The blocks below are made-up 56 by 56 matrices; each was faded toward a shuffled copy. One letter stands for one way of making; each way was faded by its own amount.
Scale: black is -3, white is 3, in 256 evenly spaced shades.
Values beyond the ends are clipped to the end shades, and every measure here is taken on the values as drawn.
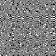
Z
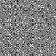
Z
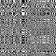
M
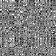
Z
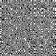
Z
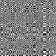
M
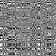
M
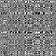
M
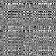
M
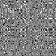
Z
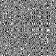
Z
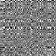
M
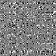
Z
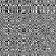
M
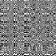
M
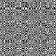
M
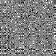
Z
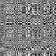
M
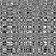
M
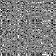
Z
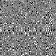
Z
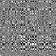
M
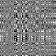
M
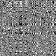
Z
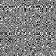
Z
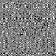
Z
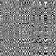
M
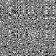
Z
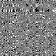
Z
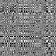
M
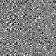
Z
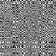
M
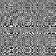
M
